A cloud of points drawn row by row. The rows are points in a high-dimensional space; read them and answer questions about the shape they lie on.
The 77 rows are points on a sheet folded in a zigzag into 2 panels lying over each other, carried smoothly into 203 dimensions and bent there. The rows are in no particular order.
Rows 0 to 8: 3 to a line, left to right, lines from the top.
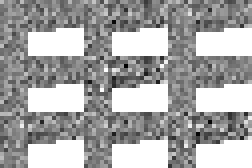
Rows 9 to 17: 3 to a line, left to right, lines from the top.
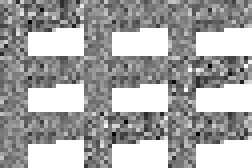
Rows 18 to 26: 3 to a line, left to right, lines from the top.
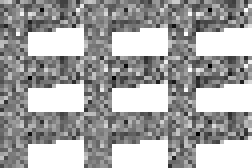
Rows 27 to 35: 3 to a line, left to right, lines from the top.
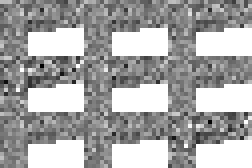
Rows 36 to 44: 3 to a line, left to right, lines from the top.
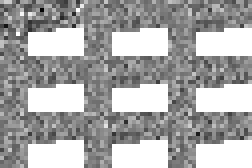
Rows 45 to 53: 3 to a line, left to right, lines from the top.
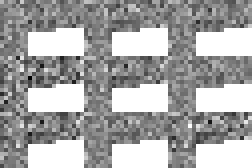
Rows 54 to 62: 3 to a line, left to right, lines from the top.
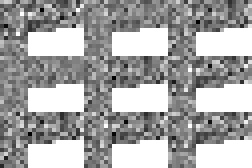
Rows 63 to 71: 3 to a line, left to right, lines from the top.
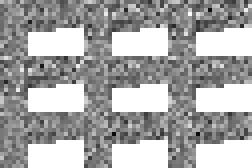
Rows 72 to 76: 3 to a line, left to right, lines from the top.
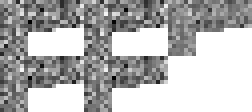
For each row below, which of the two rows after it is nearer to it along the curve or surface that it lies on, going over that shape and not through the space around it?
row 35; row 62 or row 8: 8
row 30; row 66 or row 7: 66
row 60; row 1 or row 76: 1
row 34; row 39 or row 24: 39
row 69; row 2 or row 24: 24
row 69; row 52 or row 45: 52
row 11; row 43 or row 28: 28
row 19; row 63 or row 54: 63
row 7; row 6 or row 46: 6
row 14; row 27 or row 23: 23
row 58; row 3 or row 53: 3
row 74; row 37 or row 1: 37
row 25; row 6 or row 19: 19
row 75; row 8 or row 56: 8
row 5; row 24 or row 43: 24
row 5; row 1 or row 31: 1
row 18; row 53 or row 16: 16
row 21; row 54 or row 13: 13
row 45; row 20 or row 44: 44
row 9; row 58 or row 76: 58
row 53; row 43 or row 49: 43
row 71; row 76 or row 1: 76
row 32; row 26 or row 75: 26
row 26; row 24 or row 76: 24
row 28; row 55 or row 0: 0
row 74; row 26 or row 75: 75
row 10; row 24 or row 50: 50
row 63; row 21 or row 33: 21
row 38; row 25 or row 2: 2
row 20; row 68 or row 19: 19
